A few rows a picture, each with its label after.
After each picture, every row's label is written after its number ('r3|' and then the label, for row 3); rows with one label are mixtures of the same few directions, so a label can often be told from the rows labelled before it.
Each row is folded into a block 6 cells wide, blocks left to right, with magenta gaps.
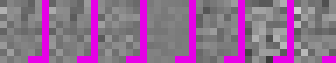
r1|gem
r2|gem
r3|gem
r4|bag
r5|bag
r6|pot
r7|gem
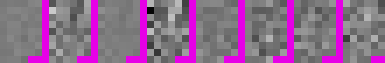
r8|pot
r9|gem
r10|gem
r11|gem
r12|pot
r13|pot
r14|bag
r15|gem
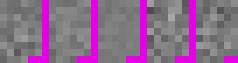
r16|pot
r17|pot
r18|bag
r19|gem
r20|bag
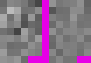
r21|bag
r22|gem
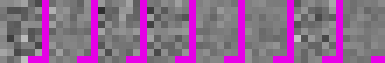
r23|pot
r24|gem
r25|gem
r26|gem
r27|bag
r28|pot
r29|gem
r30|bag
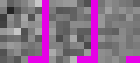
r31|bag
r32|pot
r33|bag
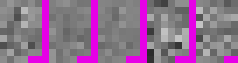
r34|bag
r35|pot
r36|bag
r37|pot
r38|gem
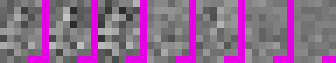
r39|bag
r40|bag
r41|bag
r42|pot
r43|bag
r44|pot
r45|pot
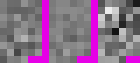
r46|pot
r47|pot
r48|bag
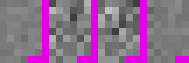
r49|pot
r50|gem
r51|bag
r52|gem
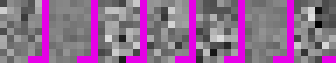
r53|gem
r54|pot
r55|pot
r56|bag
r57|pot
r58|pot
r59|bag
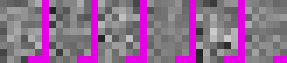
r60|pot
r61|gem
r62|gem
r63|gem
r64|pot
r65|gem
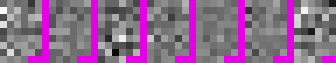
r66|gem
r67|bag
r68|pot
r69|gem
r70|pot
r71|gem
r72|bag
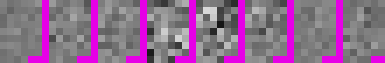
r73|bag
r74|gem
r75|bag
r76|pot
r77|bag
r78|bag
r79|bag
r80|bag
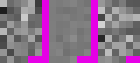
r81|gem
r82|pot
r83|gem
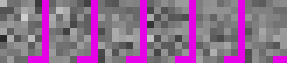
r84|gem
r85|bag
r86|pot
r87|gem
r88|pot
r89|pot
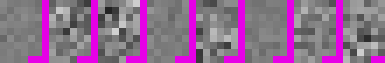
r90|gem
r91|bag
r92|bag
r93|gem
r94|pot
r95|pot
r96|bag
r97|pot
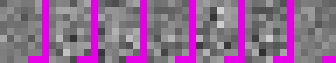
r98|gem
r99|pot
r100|pot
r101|pot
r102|bag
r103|pot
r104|bag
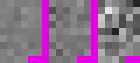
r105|bag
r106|gem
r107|bag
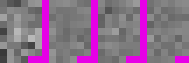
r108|pot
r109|pot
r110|bag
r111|gem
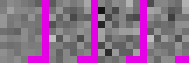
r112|bag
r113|gem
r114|gem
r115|gem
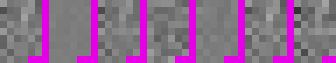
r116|gem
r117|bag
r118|gem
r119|pot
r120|gem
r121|gem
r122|gem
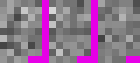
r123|bag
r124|gem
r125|gem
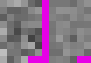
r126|pot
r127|pot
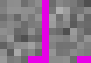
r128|pot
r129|bag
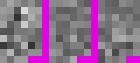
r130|bag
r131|pot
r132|pot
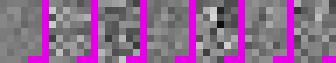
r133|bag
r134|gem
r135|pot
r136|bag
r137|bag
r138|bag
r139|gem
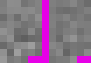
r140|pot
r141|pot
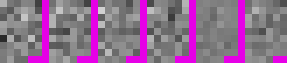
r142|gem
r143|bag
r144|gem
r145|gem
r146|bag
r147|bag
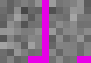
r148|bag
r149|gem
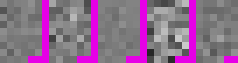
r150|gem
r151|gem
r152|bag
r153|pot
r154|pot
